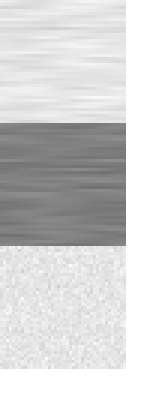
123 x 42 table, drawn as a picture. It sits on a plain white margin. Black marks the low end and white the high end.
It is made of 3 by 1 panels. Panel 1,1: very high, streaked across, faint in contrast. Panel 2,1: middling, streaked across, faint in contrast. Panel 3,1: very high, fine-grained, faint in contrast.
